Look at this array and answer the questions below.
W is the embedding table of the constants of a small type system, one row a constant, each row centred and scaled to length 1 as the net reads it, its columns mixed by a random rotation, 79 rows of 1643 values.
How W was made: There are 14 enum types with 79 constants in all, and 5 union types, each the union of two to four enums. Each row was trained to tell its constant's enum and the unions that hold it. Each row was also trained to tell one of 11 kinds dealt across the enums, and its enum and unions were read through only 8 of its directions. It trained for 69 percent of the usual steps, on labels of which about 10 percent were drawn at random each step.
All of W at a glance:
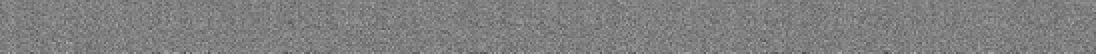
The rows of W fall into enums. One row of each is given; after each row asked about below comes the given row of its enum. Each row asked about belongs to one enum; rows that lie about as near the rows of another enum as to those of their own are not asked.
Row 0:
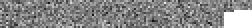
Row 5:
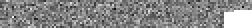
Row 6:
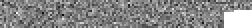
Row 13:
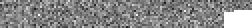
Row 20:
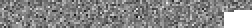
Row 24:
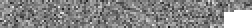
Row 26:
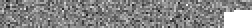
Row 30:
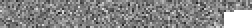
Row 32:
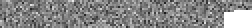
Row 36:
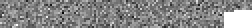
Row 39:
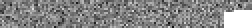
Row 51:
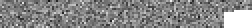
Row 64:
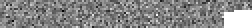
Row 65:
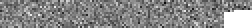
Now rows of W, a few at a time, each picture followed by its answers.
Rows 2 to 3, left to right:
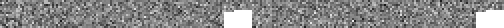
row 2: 13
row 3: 26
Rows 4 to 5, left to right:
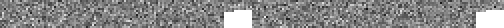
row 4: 20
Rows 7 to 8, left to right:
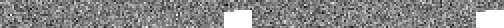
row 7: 24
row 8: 36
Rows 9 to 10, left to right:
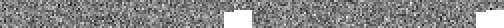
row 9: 6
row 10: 5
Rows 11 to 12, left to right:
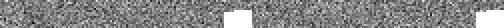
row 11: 32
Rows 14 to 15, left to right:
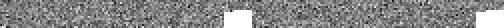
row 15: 26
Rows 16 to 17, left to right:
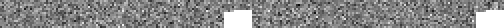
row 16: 32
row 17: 36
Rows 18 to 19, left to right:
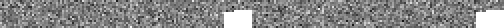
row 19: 26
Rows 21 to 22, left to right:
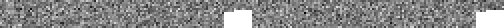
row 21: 32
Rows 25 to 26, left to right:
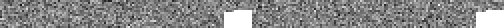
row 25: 36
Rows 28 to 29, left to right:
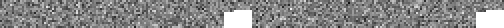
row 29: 20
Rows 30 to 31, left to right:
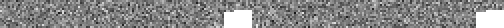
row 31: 6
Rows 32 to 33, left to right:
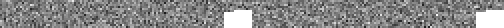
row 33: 6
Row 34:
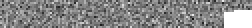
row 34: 6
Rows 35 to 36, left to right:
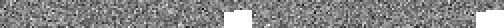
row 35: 20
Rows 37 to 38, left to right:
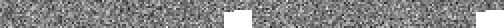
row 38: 36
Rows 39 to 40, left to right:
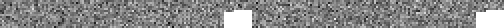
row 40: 20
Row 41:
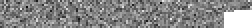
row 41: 26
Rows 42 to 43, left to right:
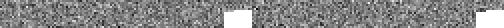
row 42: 13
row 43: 20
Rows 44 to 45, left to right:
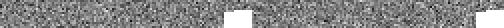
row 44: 5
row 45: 0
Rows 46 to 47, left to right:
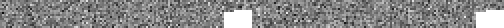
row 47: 39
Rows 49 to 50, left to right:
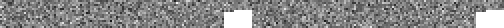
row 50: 0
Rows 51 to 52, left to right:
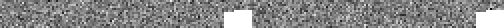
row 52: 5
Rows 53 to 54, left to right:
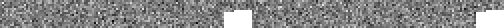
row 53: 24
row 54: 5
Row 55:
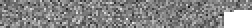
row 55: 36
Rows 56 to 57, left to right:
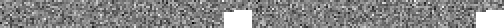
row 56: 39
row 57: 26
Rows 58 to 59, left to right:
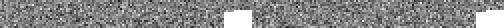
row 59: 32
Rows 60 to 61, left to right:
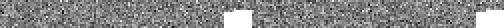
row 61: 0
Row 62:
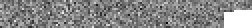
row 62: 0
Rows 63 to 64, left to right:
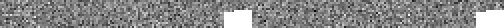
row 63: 13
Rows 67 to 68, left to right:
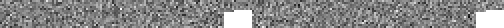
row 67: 24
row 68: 51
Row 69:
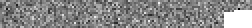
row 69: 5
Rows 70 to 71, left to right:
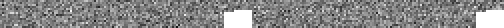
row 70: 6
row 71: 64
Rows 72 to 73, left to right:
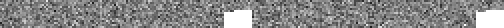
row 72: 13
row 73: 36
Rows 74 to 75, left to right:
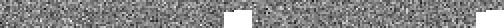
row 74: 26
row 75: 5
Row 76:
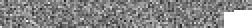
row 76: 13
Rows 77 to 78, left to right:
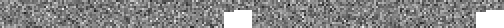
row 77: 32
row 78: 6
